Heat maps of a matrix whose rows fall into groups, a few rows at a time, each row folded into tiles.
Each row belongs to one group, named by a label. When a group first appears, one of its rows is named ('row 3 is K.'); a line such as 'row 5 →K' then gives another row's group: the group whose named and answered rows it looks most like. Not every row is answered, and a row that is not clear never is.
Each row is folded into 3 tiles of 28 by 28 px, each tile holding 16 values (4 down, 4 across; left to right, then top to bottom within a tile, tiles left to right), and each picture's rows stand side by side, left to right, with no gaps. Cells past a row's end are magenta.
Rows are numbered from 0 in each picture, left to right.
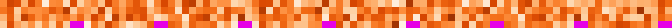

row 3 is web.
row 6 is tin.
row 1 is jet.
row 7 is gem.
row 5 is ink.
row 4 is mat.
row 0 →web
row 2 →tin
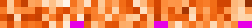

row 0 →tin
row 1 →gem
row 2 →jet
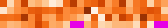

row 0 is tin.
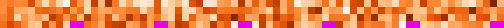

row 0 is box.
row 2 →box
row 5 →web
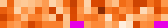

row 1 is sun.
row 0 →gem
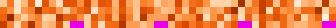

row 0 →gem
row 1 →tin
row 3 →web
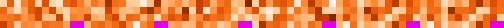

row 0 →gem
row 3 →ink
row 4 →sun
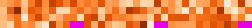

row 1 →mat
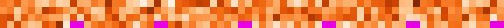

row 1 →ink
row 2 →box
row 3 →web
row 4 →jet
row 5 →web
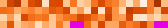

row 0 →web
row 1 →mat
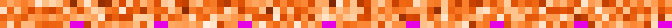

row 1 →mat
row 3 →jet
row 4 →ink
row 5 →sun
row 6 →ink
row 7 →mat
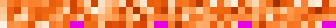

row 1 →gem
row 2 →box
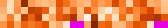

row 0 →tin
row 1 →box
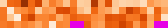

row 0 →ink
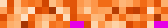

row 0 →gem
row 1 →mat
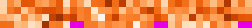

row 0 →box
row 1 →ink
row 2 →web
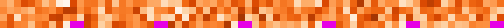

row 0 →box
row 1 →gem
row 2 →mat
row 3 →web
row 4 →tin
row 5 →web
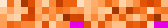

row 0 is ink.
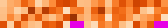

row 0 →mat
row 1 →sun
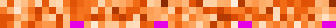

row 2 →box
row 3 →jet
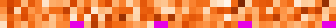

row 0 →web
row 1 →tin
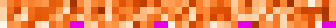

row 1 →sun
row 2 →jet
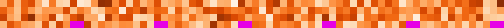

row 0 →ink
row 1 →mat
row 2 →box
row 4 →jet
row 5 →jet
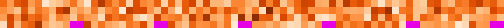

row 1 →mat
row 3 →jet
